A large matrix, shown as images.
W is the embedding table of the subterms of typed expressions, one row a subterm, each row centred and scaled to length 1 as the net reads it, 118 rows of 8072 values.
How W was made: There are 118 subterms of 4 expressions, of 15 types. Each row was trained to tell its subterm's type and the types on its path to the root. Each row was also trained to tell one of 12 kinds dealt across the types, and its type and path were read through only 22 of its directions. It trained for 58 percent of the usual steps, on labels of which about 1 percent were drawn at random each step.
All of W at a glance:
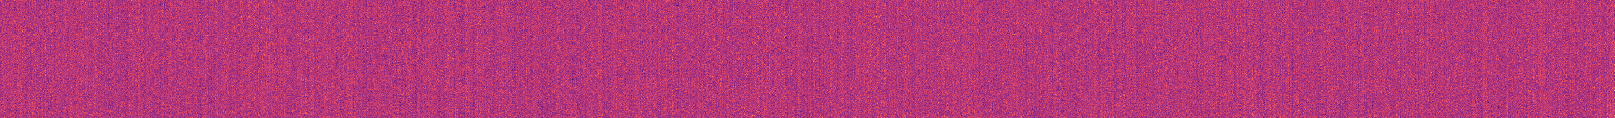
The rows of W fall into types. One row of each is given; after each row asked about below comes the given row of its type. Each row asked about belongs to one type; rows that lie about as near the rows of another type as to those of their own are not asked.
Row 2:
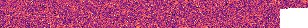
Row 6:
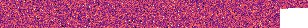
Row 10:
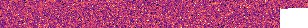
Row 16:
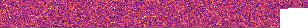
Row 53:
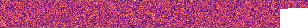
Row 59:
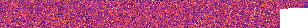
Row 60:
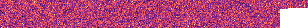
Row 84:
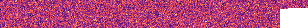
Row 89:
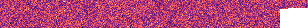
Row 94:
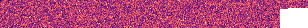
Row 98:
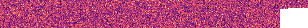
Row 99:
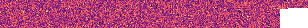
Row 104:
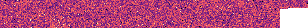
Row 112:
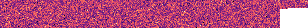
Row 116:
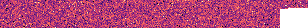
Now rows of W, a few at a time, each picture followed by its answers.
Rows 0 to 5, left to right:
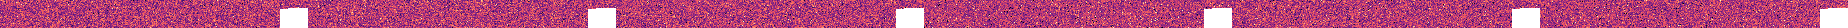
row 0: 2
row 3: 60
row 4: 94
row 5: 94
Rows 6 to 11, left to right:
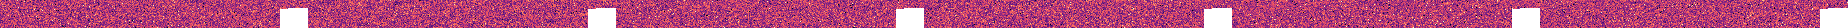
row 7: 112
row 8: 60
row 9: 2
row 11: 6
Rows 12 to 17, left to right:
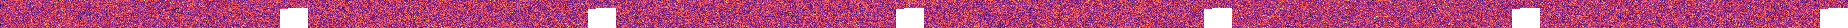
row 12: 89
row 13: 104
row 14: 10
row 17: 84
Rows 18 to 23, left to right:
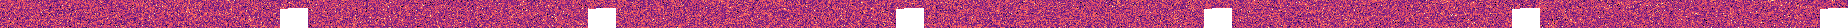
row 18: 60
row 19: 6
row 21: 6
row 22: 104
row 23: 10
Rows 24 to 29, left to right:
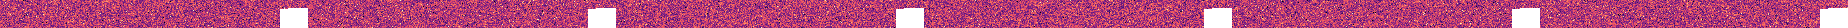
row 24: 59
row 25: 53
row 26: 116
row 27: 112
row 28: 116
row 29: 6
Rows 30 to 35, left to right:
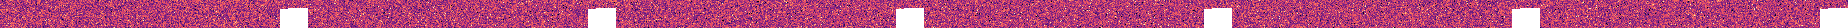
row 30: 2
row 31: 2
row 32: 84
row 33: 84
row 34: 104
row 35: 53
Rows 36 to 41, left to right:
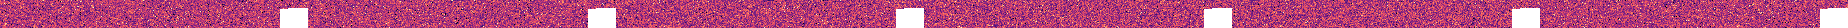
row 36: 89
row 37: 59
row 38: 53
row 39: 99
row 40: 112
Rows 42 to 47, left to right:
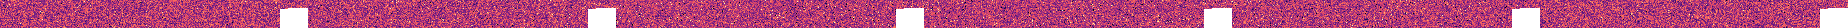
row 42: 116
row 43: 84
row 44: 60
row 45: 112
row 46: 53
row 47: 94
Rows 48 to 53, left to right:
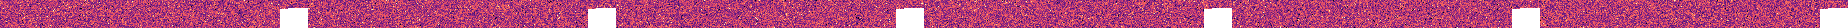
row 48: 6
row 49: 99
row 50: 112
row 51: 112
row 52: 116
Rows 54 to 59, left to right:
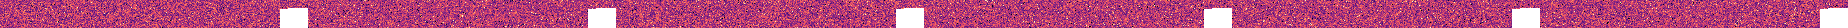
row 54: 99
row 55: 60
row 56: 116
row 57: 16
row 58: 59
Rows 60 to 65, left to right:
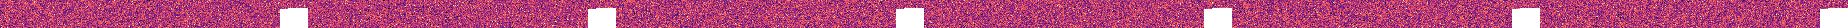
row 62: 116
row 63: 6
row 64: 59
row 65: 116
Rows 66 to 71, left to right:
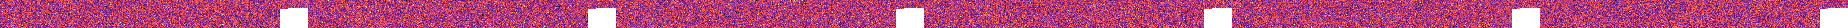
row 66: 2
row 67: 84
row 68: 53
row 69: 94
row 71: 98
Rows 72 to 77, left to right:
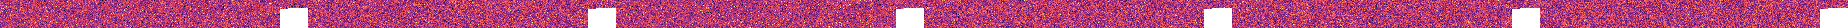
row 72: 84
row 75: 6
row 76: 99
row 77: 94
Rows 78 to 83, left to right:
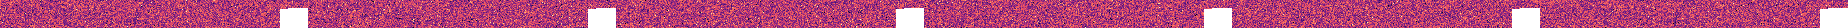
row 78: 60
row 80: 6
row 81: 112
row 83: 60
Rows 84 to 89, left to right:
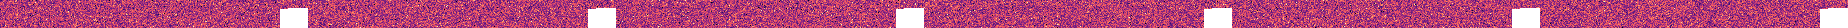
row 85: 104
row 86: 2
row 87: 94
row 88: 84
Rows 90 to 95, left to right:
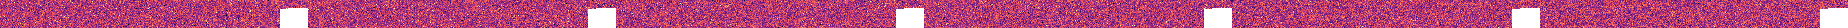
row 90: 2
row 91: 53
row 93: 53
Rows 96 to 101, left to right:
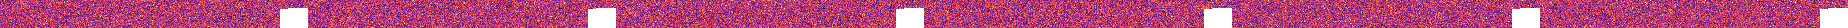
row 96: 104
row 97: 94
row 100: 59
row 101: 53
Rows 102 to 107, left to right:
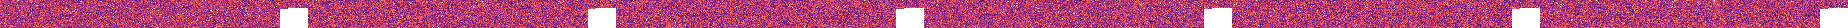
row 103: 94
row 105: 10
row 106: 99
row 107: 2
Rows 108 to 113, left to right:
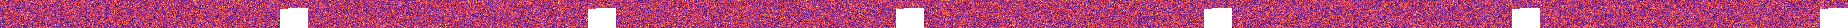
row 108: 10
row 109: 59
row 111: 99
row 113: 112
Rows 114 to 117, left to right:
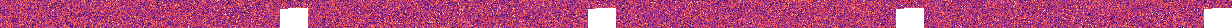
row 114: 104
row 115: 104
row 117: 99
